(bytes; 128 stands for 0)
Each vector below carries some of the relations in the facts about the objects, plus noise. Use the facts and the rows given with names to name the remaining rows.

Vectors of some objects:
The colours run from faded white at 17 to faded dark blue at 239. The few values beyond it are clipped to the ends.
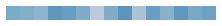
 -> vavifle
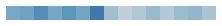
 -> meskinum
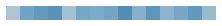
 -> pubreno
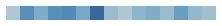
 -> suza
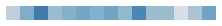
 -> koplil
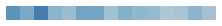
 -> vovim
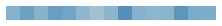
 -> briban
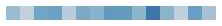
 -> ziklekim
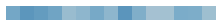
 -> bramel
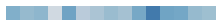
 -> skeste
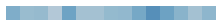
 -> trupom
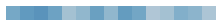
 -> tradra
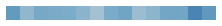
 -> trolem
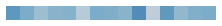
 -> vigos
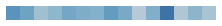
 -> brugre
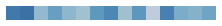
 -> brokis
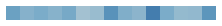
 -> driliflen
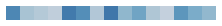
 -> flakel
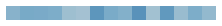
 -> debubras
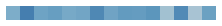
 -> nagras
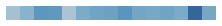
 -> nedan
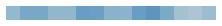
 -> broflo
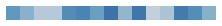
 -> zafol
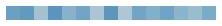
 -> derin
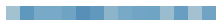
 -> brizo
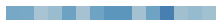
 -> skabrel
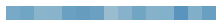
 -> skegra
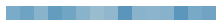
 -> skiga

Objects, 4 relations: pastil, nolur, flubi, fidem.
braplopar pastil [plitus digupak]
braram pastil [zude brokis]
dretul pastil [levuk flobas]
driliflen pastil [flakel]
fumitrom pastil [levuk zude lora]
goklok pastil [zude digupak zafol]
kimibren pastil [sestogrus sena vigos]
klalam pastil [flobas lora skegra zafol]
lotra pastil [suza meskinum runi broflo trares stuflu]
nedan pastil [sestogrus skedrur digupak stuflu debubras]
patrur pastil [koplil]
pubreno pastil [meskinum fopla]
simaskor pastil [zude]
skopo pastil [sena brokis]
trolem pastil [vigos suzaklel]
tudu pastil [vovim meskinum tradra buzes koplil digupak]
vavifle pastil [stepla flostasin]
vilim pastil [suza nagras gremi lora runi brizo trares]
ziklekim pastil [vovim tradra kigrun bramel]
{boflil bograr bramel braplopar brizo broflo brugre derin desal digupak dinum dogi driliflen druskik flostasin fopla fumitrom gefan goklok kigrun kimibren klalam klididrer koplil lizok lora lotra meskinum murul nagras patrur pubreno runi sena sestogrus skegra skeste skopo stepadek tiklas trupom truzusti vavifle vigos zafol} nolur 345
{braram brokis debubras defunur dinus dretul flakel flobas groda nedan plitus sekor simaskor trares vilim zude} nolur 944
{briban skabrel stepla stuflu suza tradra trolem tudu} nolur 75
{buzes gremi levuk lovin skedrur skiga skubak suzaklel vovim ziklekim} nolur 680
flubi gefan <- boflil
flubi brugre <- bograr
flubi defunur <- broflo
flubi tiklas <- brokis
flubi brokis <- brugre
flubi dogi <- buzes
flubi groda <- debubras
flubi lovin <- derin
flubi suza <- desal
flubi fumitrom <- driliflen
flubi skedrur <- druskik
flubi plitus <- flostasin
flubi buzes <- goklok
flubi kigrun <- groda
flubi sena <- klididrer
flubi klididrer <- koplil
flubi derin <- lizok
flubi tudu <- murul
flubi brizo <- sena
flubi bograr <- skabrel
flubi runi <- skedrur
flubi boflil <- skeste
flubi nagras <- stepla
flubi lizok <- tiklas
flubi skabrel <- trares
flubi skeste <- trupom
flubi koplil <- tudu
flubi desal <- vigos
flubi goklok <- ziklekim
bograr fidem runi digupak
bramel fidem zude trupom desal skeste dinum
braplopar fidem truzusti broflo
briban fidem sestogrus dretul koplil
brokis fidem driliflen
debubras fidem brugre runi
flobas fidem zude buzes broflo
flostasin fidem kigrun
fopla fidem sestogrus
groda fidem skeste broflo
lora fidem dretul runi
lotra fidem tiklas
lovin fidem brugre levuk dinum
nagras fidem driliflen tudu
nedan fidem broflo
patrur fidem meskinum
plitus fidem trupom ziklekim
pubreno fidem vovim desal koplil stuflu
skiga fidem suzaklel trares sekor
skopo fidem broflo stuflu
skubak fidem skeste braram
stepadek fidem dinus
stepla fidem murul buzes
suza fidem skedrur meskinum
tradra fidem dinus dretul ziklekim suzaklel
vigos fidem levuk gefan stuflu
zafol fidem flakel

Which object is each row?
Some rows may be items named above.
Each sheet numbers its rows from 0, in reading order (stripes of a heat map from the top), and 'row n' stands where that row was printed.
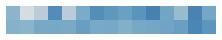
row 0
goklok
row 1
simaskor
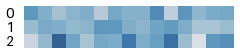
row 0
vigos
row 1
broflo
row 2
tudu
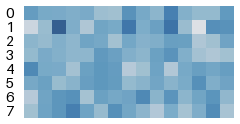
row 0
driliflen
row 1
tudu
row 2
murul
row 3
broflo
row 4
zude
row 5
skegra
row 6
pubreno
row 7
patrur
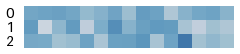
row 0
plitus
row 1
buzes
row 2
skabrel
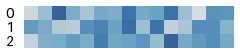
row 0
tudu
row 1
zafol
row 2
vilim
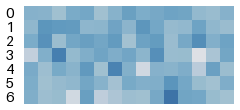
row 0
druskik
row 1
fopla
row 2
flobas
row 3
koplil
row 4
skedrur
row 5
desal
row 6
skeste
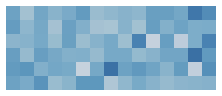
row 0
braram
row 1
gefan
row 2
sena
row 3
kimibren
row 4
flostasin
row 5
stuflu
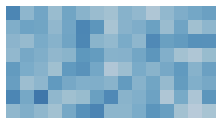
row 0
suzaklel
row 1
runi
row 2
dretul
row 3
broflo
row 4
levuk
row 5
dogi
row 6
kigrun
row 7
trares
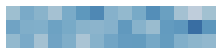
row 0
trares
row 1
skopo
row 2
groda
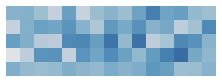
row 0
boflil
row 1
klididrer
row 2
zafol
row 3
lotra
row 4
desal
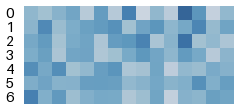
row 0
tiklas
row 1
lora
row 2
bograr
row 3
stepla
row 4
digupak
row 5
skegra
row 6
sestogrus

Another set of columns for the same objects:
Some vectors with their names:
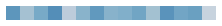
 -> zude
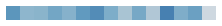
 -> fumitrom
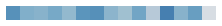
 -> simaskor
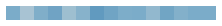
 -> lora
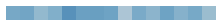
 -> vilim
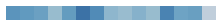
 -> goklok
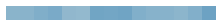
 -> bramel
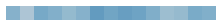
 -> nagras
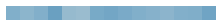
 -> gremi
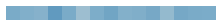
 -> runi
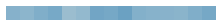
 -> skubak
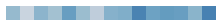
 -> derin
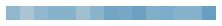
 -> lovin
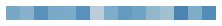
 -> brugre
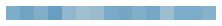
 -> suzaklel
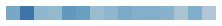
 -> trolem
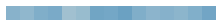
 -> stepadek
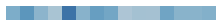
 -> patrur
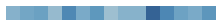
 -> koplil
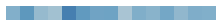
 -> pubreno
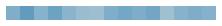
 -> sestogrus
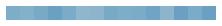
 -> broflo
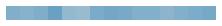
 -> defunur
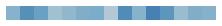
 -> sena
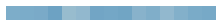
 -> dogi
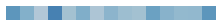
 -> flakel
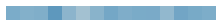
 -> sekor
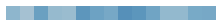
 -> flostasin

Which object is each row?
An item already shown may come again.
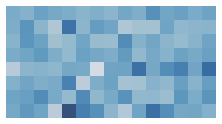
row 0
murul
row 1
patrur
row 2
vigos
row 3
boflil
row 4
tiklas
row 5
meskinum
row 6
skabrel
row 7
tudu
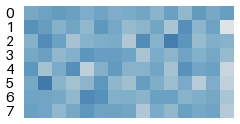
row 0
buzes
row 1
braram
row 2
sena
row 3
vilim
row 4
zude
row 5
skopo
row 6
driliflen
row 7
dretul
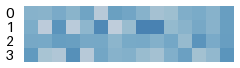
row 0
suza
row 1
brokis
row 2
trares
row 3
zafol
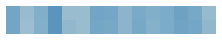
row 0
levuk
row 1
levuk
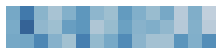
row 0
skopo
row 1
kimibren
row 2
bograr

